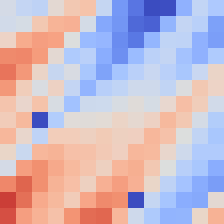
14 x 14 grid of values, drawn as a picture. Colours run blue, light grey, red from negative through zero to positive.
Values change most from cell to cell in the middle left. Overall the values sit about 50% of the way up the scale. There are two isolated cells, each far lower than the cells round it. The ninth with the highest average is the bottom left. There is an overall slope up to the bottom left. The grain runs diagonally up to the right. The centre is the calmest part.
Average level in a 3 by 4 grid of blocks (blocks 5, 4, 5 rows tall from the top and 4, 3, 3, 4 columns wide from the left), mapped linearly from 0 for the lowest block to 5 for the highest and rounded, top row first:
4 2 0 1
3 3 3 3
5 5 4 2
